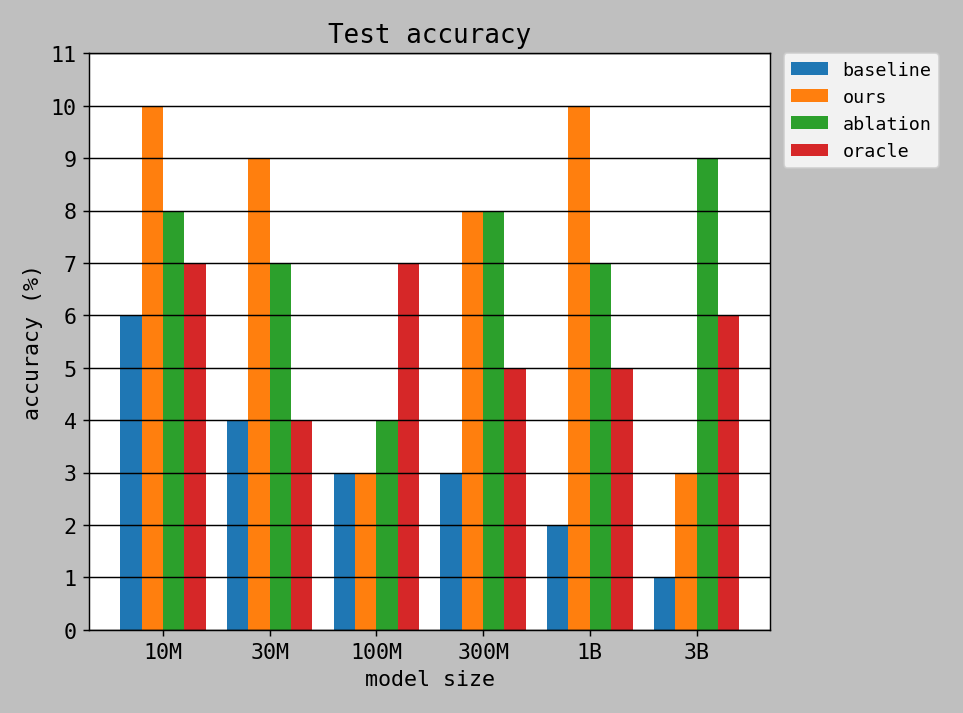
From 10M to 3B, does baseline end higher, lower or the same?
lower
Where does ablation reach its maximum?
3B
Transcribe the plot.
Title: Test accuracy
x-axis: model size, ticks 10M 30M 100M 300M 1B 3B
y-axis: accuracy (%), ticks 0 1 2 3 4 5 6 7 8 9 10 11
Legend: baseline, ours, ablation, oracle
Values:
baseline: 6 4 3 3 2 1
ours: 10 9 3 8 10 3
ablation: 8 7 4 8 7 9
oracle: 7 4 7 5 5 6
